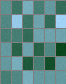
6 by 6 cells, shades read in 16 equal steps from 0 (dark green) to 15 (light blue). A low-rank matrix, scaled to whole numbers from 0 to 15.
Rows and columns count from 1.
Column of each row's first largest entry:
3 6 4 3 2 3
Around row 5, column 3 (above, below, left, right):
10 11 11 6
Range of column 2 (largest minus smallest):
11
